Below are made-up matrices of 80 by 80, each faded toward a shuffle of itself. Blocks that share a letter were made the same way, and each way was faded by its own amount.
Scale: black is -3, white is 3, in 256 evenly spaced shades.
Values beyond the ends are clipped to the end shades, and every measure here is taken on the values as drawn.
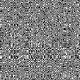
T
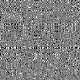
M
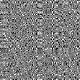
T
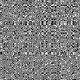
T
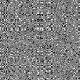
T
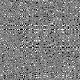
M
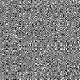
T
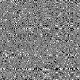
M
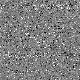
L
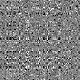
M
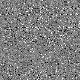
L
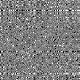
M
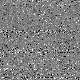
L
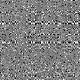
M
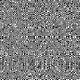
T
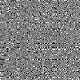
M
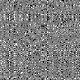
M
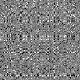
T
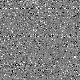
L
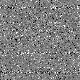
L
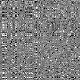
T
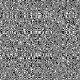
T
